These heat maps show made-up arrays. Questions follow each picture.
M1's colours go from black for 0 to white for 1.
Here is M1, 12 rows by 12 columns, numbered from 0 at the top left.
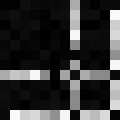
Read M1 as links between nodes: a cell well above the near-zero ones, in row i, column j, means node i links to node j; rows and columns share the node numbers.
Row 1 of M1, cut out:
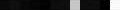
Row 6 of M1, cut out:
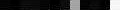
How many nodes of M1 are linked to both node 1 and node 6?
2
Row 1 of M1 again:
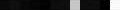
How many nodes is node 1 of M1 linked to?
2
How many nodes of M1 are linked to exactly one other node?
2
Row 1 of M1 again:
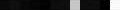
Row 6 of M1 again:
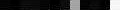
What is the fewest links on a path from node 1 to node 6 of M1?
2
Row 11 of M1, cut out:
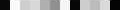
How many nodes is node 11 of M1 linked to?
9
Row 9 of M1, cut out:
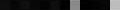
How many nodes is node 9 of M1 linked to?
2
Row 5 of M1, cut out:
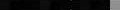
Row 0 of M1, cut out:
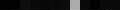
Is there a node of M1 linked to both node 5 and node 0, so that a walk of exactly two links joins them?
no
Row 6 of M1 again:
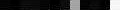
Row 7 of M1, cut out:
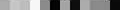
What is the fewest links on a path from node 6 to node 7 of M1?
1
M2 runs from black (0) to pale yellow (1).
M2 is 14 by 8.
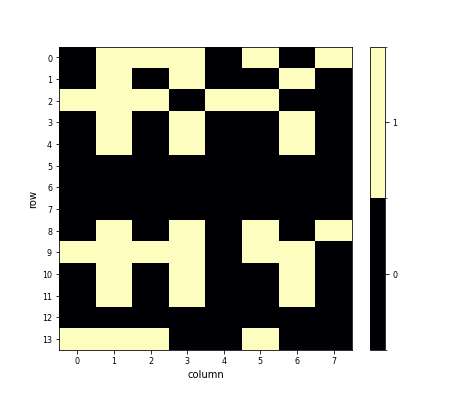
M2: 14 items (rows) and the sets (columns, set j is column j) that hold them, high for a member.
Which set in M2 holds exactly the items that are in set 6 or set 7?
3
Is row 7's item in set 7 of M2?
no
